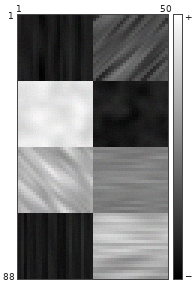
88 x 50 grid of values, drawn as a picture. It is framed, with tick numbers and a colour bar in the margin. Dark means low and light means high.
It is made of 4 by 2 panels. Panel 1,1: very low, streaked downward, faint in contrast. Panel 1,2: low, slanting up to the right. Panel 2,1: very high, blotchy, faint in contrast. Panel 2,2: very low, blotchy, faint in contrast. Panel 3,1: high, slanting down to the right. Panel 3,2: middling, streaked across, faint in contrast. Panel 4,1: very low, streaked downward, faint in contrast. Panel 4,2: high, streaked across.
